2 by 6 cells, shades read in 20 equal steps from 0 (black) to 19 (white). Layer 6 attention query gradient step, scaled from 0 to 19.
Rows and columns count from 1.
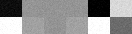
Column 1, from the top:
1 19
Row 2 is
19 12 11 12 19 8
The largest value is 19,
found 2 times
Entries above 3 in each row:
4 6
